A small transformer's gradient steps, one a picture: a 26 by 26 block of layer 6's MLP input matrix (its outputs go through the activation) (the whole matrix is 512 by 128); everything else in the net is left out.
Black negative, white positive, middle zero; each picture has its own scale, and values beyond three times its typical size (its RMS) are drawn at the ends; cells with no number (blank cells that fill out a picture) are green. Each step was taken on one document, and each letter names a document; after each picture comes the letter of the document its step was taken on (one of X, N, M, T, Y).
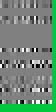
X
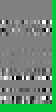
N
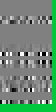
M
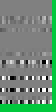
M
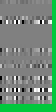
X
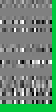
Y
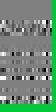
N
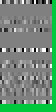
Y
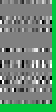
Y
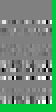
N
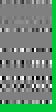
Y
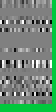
Y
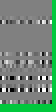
M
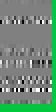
X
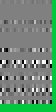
Y
